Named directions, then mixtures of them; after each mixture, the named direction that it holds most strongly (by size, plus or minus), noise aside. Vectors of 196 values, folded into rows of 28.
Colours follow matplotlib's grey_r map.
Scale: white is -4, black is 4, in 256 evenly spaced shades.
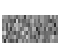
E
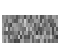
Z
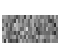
E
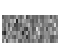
E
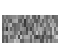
Z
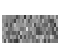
Z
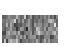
E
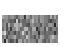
E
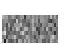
E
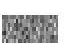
E
